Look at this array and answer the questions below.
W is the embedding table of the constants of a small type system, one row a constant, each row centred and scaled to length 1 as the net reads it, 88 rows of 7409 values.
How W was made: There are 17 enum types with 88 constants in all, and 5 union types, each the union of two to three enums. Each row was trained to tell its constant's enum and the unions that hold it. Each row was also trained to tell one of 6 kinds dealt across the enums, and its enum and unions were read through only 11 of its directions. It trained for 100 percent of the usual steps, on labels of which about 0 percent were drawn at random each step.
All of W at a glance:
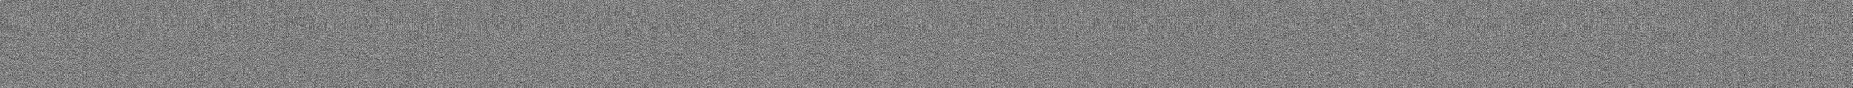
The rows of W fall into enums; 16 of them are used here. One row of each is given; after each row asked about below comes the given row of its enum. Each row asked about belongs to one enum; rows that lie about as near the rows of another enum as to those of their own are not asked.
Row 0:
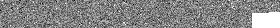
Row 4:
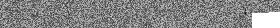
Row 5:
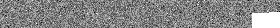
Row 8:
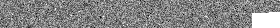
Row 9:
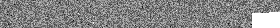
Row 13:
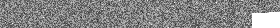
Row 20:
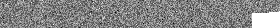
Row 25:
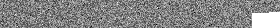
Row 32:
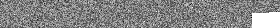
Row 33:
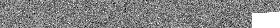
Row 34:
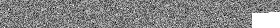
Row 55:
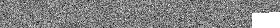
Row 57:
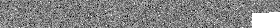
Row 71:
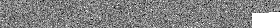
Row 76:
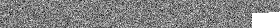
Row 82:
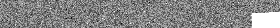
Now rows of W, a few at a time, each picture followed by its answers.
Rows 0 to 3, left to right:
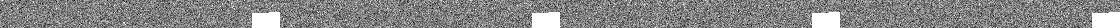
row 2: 4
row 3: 8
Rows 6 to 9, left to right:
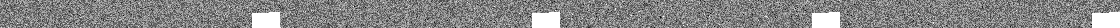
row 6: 8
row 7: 0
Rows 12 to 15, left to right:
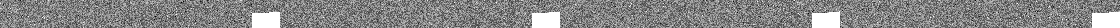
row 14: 33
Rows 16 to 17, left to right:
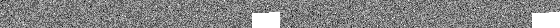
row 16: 20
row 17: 71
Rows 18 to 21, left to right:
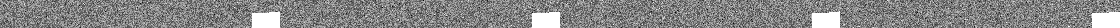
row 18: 82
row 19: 20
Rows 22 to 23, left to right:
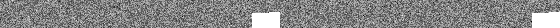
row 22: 20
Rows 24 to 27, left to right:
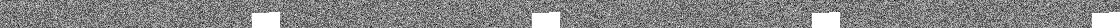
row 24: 82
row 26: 25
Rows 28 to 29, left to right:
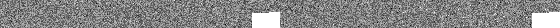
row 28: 4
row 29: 25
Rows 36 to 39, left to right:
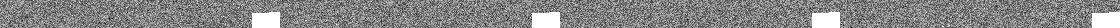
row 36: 33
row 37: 20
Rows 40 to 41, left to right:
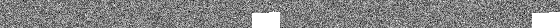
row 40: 0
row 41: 82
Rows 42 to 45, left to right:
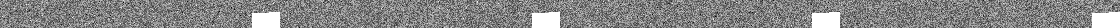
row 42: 4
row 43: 13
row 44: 32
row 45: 4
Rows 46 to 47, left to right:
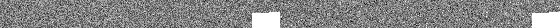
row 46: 9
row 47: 25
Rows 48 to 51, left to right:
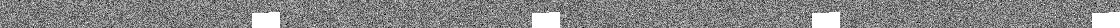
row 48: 76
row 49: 34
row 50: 9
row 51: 33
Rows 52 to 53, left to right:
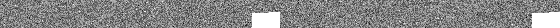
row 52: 4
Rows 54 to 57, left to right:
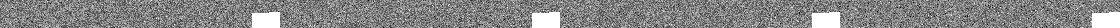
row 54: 55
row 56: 5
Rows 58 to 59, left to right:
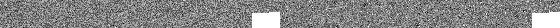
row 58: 9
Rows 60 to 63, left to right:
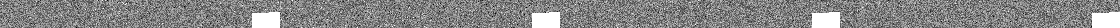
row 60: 57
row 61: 71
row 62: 34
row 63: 82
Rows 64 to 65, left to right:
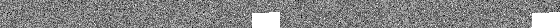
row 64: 33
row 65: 9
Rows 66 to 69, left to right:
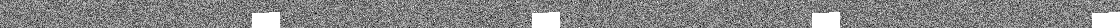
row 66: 82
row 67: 0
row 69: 25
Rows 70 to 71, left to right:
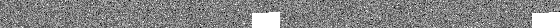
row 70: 9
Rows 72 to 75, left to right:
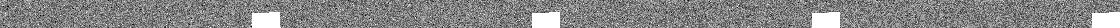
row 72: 5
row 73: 33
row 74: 34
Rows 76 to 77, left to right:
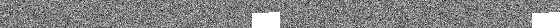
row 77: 34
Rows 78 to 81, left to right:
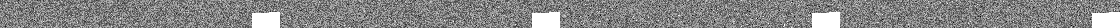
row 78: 20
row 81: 71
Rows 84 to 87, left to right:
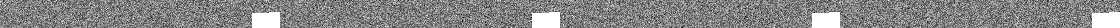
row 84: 0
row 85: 71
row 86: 34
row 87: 0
